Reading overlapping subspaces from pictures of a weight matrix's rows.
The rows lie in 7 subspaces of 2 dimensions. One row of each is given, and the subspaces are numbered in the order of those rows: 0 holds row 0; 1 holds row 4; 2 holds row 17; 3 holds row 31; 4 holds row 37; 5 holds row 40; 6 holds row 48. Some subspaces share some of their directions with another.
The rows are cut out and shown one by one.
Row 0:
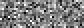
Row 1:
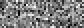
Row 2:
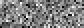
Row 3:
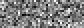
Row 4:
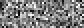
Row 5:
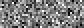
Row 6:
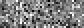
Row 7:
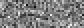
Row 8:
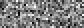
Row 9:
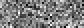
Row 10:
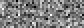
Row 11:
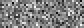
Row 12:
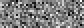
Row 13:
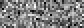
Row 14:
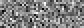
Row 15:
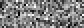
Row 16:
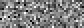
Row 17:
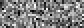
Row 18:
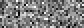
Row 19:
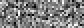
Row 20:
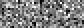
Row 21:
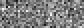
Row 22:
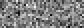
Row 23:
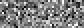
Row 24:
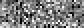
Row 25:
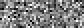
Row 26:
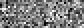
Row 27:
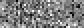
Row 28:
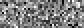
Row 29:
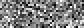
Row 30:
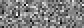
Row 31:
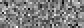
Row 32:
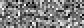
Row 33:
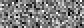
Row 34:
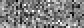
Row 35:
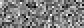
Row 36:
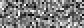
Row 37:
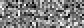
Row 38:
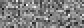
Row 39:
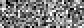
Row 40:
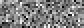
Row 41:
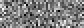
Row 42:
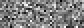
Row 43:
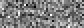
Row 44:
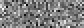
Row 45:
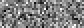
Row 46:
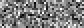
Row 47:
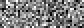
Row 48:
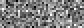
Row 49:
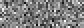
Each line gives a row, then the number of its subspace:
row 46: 4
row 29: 0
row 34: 5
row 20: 4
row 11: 1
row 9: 0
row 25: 0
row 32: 4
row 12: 1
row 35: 5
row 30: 2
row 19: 3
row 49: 3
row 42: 0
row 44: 3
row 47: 6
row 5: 1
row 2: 5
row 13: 2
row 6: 5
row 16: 0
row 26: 6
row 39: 6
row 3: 1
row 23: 3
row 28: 3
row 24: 5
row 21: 6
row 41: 3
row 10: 4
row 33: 1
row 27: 5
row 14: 2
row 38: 4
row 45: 4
